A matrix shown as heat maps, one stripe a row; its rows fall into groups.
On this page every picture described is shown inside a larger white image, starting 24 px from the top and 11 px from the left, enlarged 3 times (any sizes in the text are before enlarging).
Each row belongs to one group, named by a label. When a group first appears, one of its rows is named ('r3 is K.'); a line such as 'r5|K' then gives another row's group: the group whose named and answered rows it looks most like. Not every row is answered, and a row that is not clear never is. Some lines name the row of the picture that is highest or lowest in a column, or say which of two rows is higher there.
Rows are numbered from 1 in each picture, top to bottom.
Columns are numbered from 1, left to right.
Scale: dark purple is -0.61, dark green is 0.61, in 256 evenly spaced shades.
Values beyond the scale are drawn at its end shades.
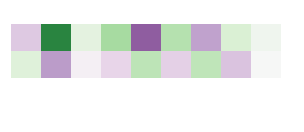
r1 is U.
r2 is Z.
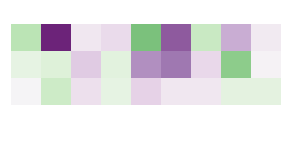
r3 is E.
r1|Z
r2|E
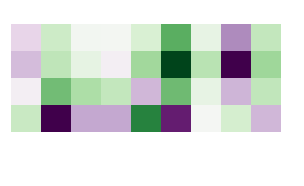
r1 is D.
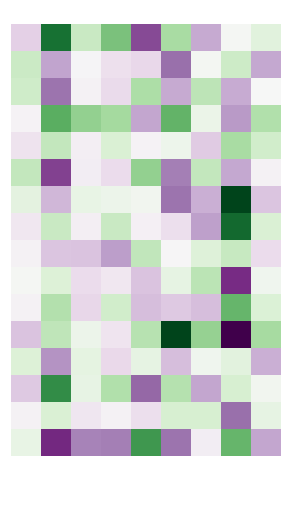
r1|U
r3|Z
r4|U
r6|Z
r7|E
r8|E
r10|D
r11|E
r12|D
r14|U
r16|Z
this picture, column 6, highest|12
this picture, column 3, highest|4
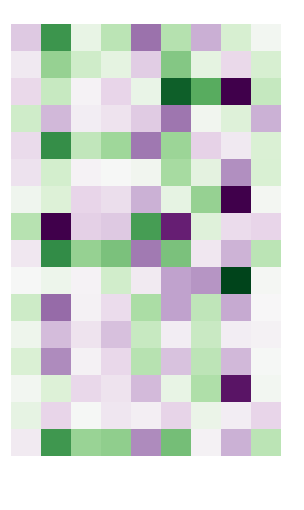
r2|U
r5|U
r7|D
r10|E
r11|Z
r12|Z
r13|Z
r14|D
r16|U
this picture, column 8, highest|10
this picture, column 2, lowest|8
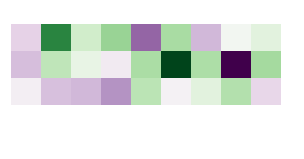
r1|U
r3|Z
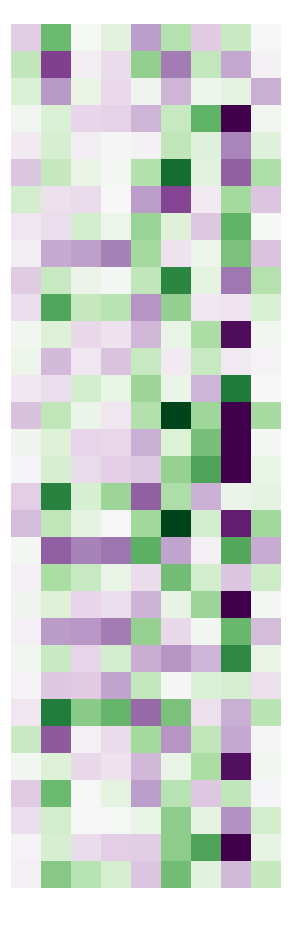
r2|Z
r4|D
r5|D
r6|D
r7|E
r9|Z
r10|D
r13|Z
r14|E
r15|D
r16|D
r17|D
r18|U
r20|Z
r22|D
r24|E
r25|Z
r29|U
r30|D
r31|D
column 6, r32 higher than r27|Yes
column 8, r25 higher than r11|Yes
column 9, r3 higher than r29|No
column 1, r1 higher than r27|No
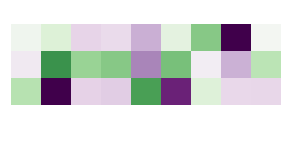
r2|U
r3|Z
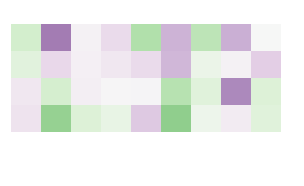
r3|D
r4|U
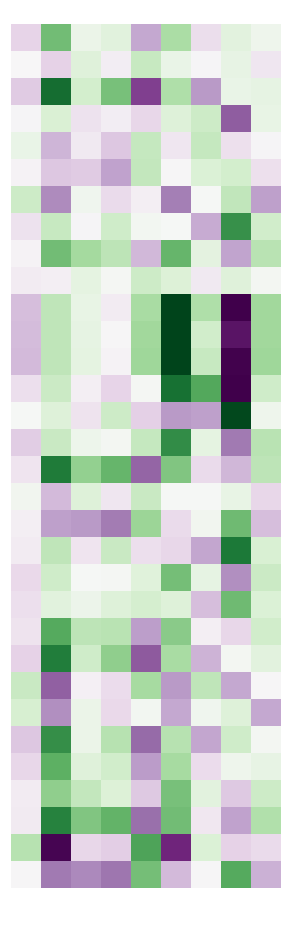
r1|U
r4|D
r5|Z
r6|Z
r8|E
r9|U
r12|D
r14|D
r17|U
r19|Z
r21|D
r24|U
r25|Z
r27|U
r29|U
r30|U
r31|Z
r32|Z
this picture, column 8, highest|15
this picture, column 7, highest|14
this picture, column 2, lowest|31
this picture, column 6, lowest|31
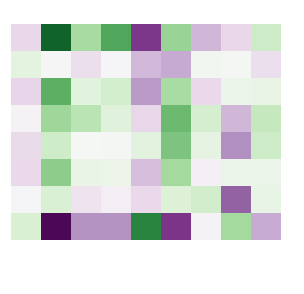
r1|U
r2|E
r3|U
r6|U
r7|D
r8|Z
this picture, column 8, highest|8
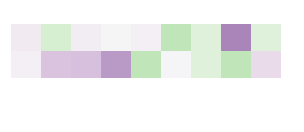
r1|D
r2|Z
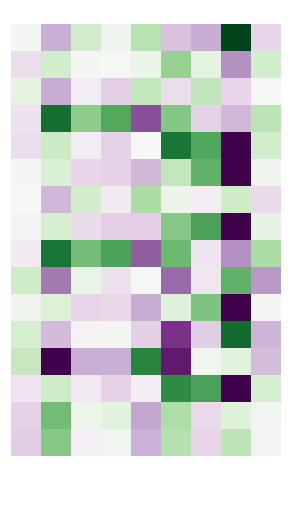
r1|E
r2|D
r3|Z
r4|U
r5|D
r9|U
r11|D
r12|E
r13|Z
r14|D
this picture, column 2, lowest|13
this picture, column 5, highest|13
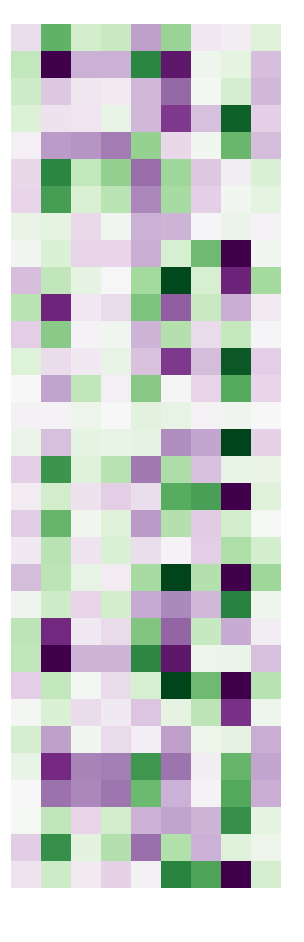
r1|U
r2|Z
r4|E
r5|Z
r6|U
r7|U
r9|D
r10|D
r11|Z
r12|U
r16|E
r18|D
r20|E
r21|D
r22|E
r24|Z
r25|D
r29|Z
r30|E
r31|U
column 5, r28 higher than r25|Yes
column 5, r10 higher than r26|Yes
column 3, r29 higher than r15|No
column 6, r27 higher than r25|No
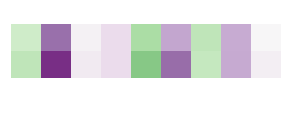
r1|Z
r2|Z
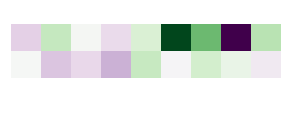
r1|D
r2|Z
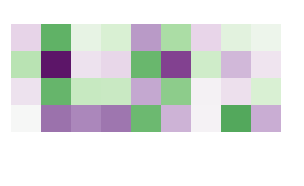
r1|U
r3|U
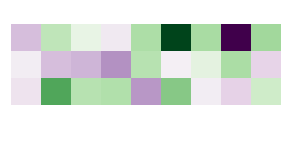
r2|Z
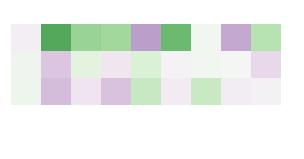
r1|U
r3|Z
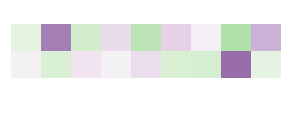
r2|D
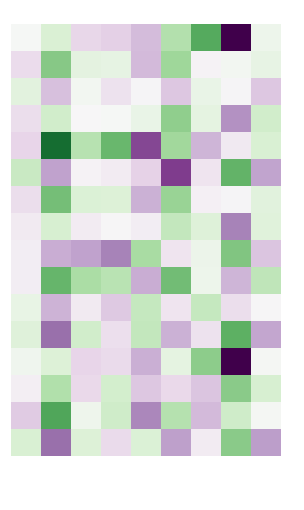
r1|D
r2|U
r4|D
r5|U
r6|E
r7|U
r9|Z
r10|U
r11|Z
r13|D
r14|E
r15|U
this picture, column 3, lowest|9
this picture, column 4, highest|5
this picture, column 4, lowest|9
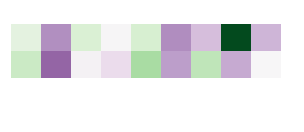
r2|Z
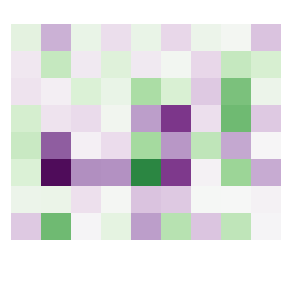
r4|E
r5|Z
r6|Z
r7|E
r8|U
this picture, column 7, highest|5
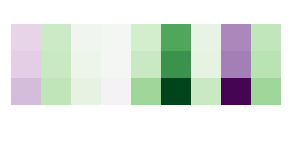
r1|D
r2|D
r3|D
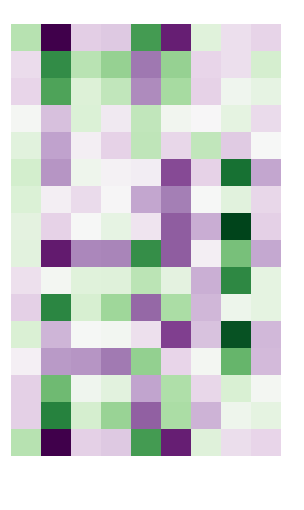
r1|Z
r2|U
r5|Z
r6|E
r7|E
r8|E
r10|E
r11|U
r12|E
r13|Z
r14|U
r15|U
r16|Z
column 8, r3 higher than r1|Yes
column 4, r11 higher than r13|Yes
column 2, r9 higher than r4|No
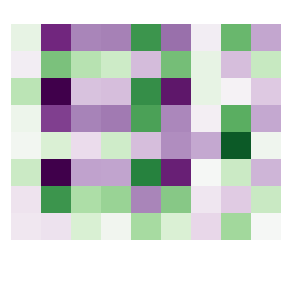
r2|U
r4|Z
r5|E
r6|Z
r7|U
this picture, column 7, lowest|5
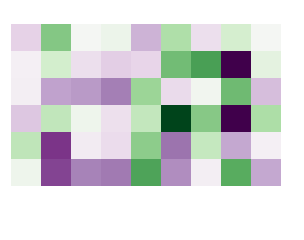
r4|D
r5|Z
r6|Z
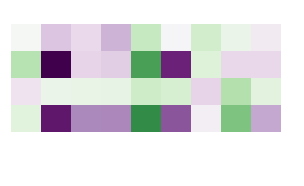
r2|Z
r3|E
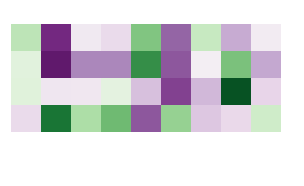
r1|Z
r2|Z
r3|E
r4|U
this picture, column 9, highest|4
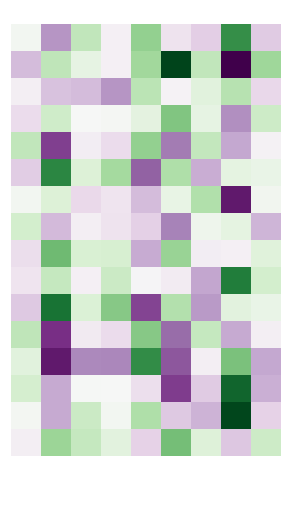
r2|D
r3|Z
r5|Z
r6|U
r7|D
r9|U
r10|E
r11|U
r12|Z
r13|Z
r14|E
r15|E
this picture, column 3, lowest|13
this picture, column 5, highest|13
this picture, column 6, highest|2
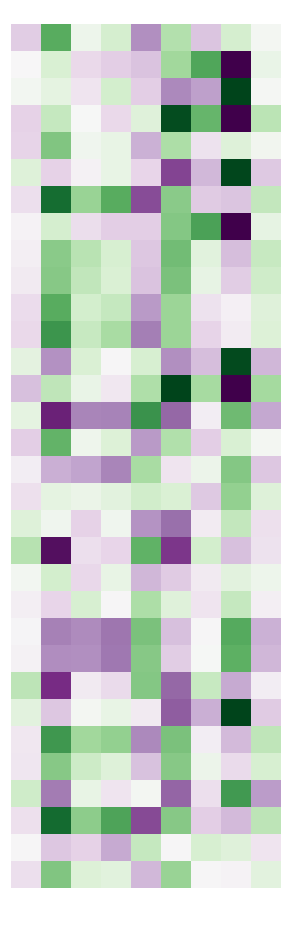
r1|U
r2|D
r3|E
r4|D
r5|U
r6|E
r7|U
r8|D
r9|U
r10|U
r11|U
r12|U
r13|E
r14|D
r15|Z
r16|U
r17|Z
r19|E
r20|Z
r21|E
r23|Z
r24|Z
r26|E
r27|U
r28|U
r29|E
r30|U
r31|Z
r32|U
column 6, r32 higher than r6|Yes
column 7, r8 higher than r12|Yes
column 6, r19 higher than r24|No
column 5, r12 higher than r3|No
